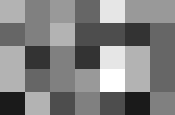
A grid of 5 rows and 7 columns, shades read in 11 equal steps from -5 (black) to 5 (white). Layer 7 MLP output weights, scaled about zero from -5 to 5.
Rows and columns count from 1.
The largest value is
5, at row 4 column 5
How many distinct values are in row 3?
5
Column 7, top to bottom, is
1 -1 -1 -1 0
